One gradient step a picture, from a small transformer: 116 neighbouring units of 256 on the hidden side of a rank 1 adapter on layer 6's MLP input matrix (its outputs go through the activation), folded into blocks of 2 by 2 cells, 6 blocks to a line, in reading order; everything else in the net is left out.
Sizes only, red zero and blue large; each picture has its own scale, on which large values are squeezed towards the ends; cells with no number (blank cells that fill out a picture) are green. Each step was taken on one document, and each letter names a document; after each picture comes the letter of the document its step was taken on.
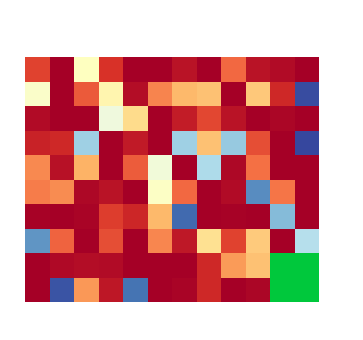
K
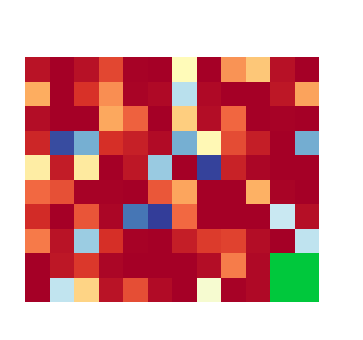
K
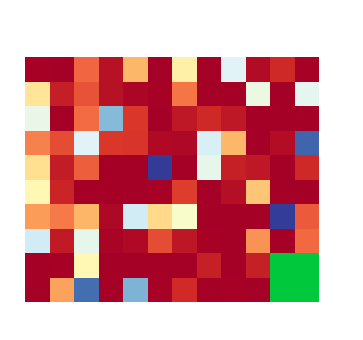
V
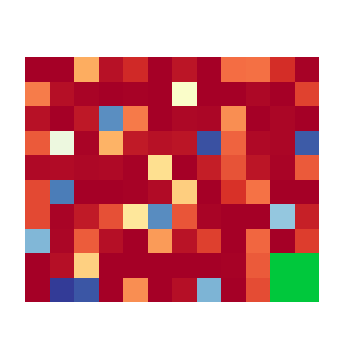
V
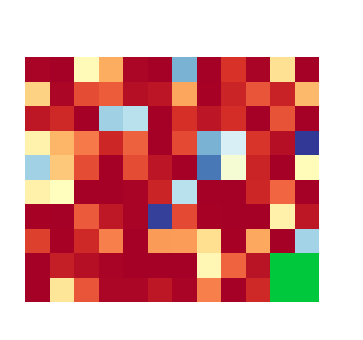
K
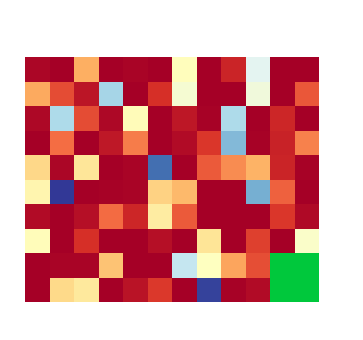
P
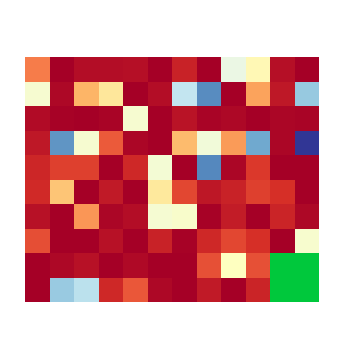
K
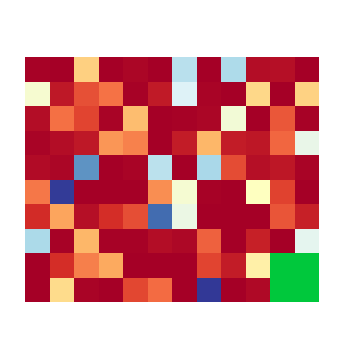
P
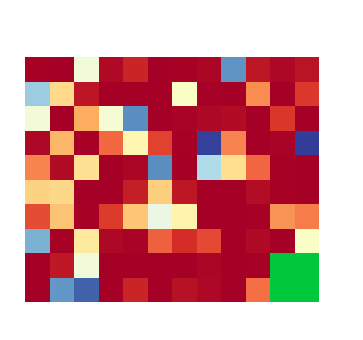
V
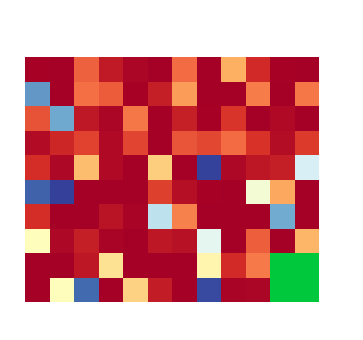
P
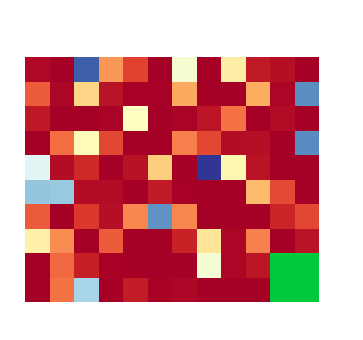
K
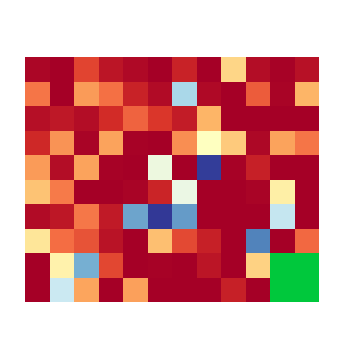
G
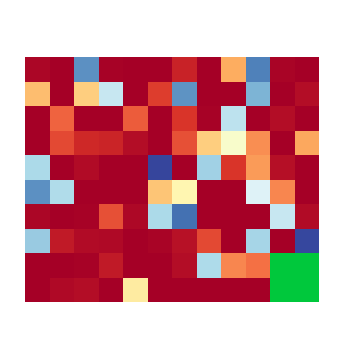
P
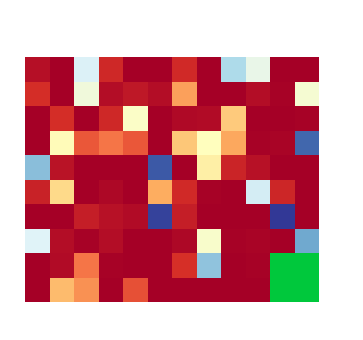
P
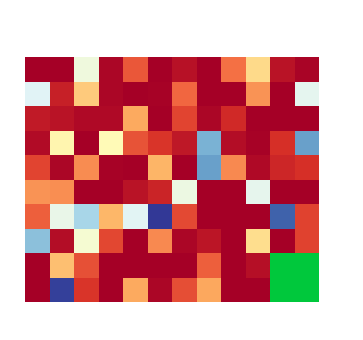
V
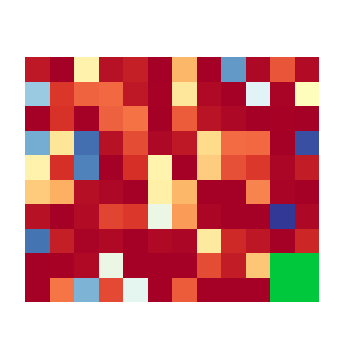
K
